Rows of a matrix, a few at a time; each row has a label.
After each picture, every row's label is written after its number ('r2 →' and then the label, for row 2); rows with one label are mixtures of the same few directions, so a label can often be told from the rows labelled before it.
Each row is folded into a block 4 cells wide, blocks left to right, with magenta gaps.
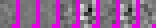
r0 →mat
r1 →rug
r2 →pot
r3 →rug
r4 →rug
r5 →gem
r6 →rug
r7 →mat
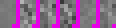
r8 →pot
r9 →mat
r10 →pot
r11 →mat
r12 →gem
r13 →pot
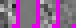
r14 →pot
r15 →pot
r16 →mat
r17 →mat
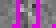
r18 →gem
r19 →pot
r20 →mat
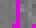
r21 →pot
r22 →pot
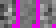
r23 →rug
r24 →gem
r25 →rug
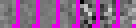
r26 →rug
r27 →mat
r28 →gem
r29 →pot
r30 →mat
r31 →rug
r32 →gem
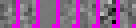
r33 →rug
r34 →rug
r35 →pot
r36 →gem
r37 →pot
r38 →gem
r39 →pot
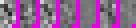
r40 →mat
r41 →rug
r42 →mat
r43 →mat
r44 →rug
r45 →pot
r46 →pot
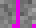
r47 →mat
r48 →gem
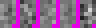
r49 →rug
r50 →mat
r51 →gem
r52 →rug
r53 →rug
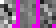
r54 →mat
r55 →pot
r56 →mat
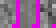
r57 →mat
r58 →pot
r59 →pot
